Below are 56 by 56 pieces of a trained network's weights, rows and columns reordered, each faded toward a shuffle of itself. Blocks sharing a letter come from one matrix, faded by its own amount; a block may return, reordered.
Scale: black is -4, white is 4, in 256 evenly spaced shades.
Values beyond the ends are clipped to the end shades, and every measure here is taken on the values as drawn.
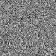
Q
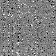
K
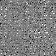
K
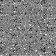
K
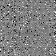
K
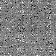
K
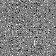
K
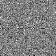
Q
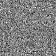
Q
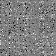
K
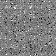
K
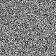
Q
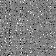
K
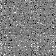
K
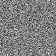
Q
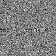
Q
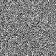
Q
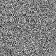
Q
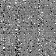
K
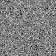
Q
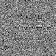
Q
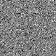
Q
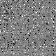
K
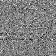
Q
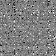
K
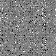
K
